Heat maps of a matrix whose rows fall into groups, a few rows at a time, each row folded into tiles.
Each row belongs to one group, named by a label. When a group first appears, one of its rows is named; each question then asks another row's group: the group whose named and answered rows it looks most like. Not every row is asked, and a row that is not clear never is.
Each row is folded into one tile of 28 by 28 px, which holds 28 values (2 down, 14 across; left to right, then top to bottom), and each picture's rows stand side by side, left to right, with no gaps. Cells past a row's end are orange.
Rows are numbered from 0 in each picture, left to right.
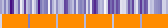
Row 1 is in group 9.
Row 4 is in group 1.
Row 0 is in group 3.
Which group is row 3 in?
3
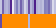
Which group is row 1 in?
1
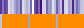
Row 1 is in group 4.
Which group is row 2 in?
1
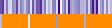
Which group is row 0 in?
1
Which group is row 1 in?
3
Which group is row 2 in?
4
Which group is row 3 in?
4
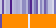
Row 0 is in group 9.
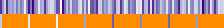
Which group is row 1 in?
1
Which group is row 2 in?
1
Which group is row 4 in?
9
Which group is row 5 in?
4
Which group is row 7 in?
4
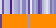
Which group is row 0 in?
9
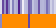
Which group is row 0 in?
4
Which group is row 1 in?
9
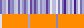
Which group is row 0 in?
3
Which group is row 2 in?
4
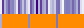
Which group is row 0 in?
4
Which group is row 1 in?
4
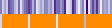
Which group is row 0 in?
3
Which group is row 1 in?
1
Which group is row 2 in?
1
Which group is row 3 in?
4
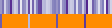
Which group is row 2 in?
9
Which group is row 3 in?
9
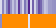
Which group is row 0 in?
4
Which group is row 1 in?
3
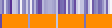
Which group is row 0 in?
9
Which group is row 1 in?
3
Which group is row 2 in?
4
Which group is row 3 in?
9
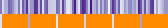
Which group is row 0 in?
3
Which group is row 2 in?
1
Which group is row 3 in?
1
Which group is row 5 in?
3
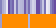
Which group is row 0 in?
3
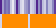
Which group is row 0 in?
1
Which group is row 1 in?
3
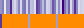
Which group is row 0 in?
9
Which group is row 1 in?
3
